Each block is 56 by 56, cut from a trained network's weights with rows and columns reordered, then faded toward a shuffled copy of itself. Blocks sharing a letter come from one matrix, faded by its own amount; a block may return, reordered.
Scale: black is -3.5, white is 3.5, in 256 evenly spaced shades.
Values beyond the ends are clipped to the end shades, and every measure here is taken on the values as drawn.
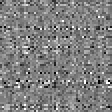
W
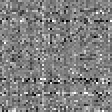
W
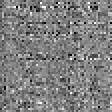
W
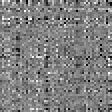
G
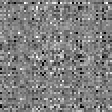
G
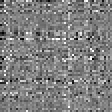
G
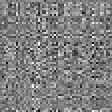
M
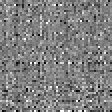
W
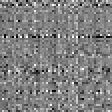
G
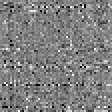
W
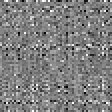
W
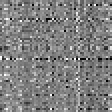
G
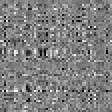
G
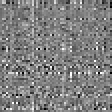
G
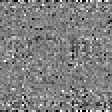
W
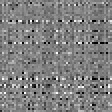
G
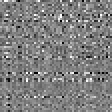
G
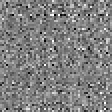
W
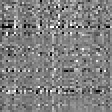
G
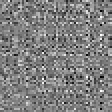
M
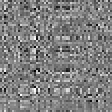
M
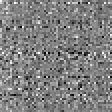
W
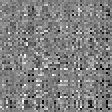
G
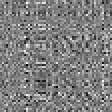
M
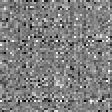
W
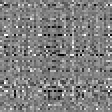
G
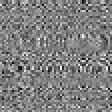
M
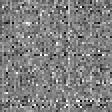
W
